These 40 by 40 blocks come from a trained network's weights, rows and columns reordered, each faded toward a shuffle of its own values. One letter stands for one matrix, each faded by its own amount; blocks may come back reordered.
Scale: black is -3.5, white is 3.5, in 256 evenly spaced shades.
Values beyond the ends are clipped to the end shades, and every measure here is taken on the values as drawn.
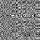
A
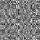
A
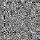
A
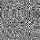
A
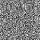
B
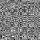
A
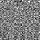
A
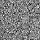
B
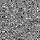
B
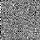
A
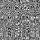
A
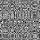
A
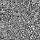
B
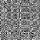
A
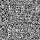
B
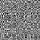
A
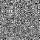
B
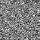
B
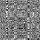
A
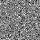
B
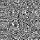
A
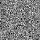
B
